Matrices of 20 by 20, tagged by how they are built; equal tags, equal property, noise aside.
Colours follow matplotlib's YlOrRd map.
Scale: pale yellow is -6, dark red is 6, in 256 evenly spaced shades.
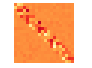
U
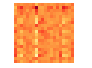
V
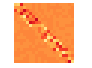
U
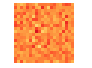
V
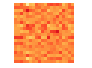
V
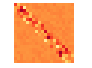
U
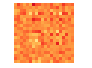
V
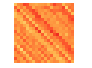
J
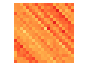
J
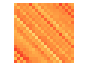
J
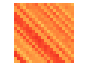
J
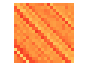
J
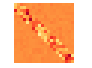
U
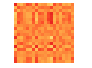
V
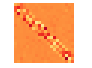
U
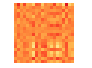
V
